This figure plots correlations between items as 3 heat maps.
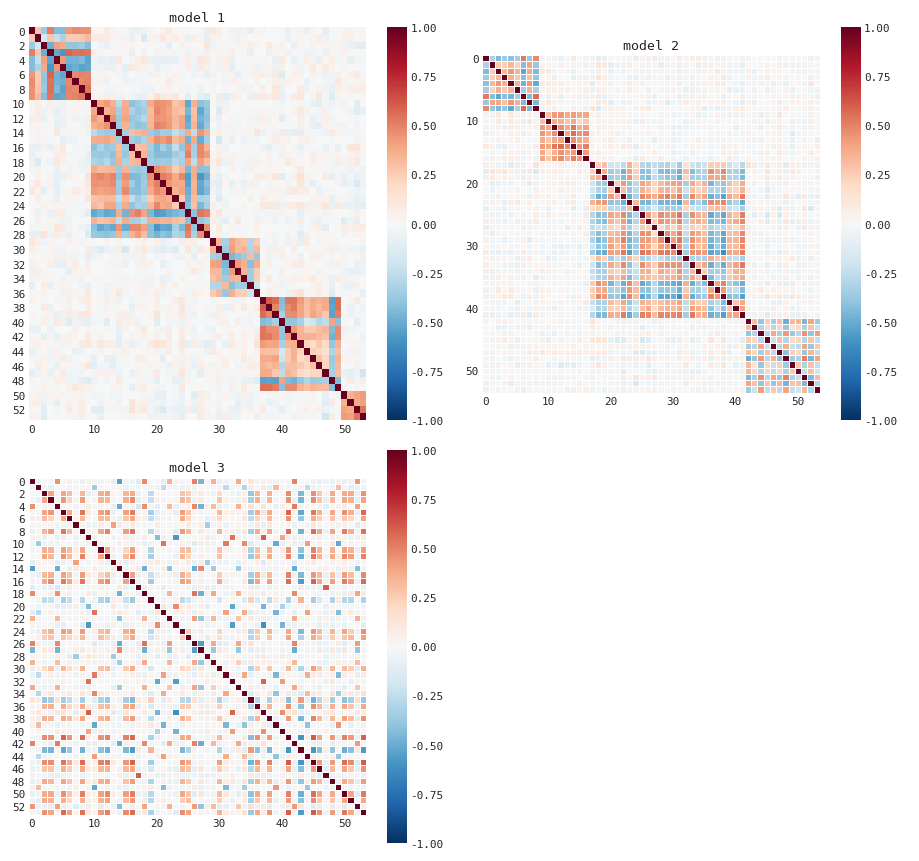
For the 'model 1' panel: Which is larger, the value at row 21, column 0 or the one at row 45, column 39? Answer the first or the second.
the second
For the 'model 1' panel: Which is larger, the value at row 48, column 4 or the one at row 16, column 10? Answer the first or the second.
the first
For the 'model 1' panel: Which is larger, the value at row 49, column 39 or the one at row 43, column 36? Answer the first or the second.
the first
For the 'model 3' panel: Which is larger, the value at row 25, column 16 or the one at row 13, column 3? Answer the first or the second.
the first
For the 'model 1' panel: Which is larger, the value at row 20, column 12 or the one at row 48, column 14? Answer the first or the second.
the first
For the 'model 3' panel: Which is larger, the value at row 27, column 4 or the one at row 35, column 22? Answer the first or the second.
the second
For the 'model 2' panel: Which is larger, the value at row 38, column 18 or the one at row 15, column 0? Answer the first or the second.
the first
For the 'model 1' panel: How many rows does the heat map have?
54
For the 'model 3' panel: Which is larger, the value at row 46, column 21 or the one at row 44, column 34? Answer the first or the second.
the second
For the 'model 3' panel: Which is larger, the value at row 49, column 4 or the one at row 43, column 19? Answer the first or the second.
the second
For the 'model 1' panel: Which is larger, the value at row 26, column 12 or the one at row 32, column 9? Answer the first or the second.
the first
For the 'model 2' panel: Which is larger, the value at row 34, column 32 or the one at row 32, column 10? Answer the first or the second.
the second
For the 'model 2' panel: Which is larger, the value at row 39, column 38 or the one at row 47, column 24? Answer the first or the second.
the second
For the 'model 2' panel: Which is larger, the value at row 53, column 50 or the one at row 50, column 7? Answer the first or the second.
the second
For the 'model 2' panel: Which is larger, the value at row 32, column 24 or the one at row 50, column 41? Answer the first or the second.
the first
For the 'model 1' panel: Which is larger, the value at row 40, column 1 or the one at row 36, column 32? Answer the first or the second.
the second
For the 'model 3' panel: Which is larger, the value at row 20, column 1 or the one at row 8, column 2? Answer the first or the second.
the second
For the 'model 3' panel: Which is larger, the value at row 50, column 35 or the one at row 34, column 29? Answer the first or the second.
the second
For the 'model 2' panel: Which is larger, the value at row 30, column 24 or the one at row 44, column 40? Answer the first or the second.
the second
